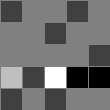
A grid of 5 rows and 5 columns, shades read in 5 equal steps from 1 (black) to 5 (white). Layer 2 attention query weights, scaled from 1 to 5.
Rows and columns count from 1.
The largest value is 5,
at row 4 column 3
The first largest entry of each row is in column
2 1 1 3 2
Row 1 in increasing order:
2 2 3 3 3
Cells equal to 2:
7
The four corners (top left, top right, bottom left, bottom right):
2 3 2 3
